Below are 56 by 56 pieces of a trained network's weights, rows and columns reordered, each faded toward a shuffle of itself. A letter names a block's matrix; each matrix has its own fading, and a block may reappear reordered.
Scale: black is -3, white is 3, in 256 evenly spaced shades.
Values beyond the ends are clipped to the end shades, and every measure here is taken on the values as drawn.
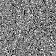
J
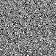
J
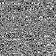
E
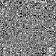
E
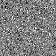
J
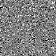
E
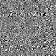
E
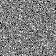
J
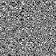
E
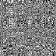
E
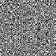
E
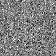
J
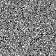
J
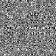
E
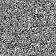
J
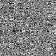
E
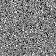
J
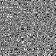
E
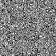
J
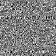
E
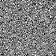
J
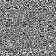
E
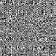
E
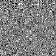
E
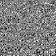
E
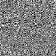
E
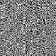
E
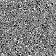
J
